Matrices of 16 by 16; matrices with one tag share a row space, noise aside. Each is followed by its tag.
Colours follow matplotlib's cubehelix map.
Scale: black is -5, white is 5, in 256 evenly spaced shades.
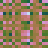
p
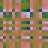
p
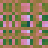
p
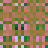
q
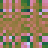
p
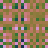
q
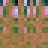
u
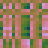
p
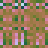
q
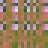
u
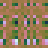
u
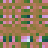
p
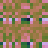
p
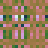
q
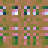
u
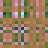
q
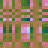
p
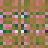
q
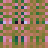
q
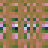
u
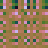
u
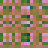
p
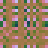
u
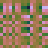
p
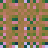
u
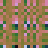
u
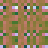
u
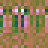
q
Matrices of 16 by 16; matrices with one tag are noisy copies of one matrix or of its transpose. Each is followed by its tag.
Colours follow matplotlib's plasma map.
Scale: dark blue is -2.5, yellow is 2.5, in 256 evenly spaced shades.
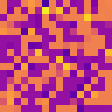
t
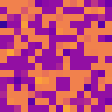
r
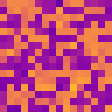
r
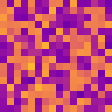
r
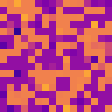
r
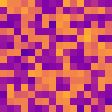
r
